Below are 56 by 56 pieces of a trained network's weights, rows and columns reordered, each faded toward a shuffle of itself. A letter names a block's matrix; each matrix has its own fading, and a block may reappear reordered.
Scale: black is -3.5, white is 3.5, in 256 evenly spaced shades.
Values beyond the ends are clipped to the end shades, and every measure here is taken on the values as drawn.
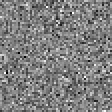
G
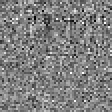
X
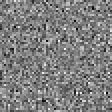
X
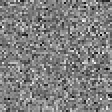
X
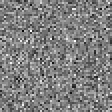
X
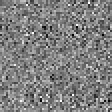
X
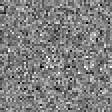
X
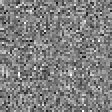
X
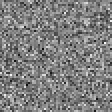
G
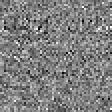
X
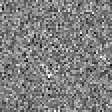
G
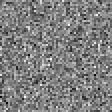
G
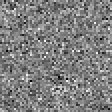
G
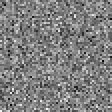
G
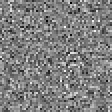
X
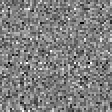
X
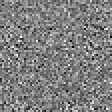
X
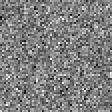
G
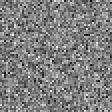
G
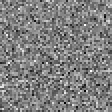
G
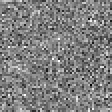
X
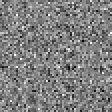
X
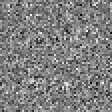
X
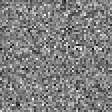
X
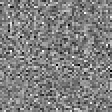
X
